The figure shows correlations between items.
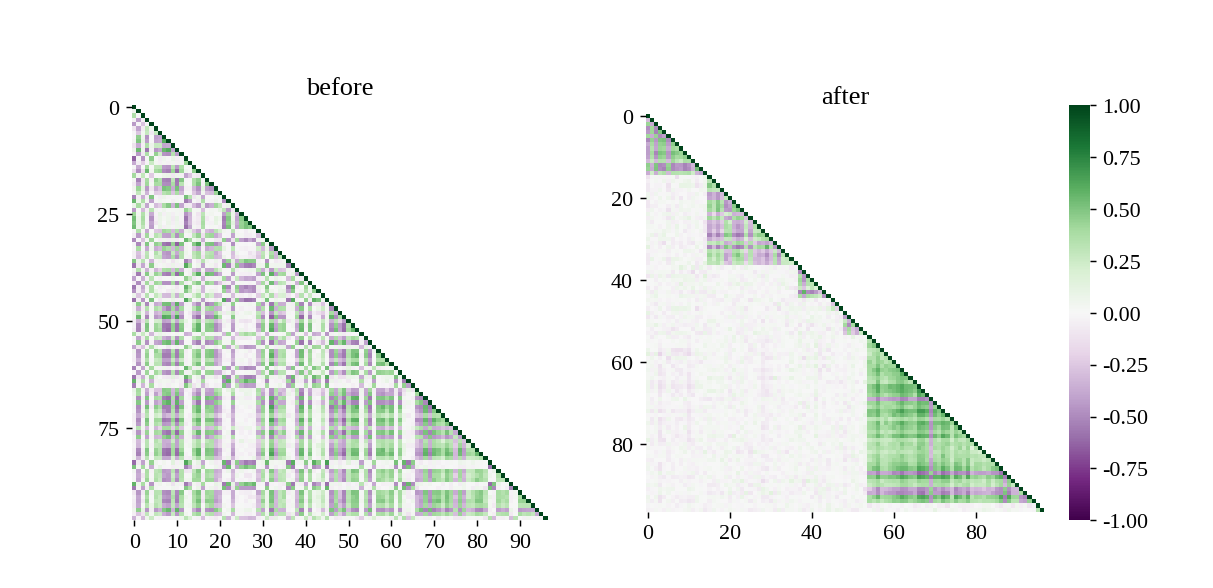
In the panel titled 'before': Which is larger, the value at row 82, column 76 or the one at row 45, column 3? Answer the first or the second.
the first
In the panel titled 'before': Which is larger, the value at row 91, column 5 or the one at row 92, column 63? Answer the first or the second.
the first
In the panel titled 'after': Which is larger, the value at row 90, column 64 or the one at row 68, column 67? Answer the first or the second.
the second
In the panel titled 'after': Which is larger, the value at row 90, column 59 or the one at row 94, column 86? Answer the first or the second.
the second
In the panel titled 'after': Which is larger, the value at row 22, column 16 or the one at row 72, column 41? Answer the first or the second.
the first
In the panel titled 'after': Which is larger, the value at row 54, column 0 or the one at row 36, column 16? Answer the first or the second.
the second
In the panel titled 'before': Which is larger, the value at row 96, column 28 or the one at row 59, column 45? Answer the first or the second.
the second
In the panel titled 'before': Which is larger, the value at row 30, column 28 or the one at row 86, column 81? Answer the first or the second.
the second
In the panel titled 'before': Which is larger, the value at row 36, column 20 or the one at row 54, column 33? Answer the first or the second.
the first
